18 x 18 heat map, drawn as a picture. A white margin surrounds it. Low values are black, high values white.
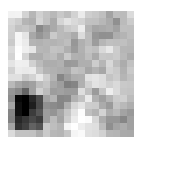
Mirror symmetry: none. Average level on the scale: 70%. Grain: blotchy. Ninth with the lowest average: bottom left. Histogram: skewed, a long tail of low values. Odd patch: lower, in the bottom left.
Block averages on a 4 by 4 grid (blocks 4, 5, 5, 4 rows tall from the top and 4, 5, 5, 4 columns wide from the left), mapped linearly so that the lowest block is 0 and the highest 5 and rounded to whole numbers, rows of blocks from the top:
4343 / 5334 / 1244 / 0352
